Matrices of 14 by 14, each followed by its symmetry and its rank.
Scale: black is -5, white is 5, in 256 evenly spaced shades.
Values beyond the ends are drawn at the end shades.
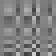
neither, rank one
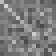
symmetric, full rank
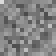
symmetric, full rank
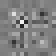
symmetric, rank two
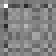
symmetric, rank two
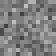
antisymmetric, full rank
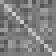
symmetric, full rank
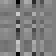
neither, rank one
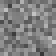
antisymmetric, full rank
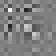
symmetric, rank two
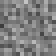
antisymmetric, full rank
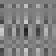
neither, rank one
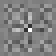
symmetric, rank two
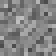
symmetric, full rank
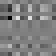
neither, rank one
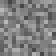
antisymmetric, full rank
